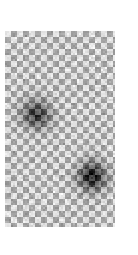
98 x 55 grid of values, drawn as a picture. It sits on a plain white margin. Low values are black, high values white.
Dips: two. Ninth with the lowest average: bottom right. Slope: none. Lone odd cells: none. Average level on the scale: 70%.
